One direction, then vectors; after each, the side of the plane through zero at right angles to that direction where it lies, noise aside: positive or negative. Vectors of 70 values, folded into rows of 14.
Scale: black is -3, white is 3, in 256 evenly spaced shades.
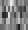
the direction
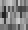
positive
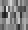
positive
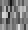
negative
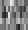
positive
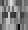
positive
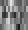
positive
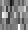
negative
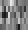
positive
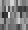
positive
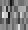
negative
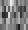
positive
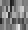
negative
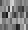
positive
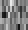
positive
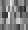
positive
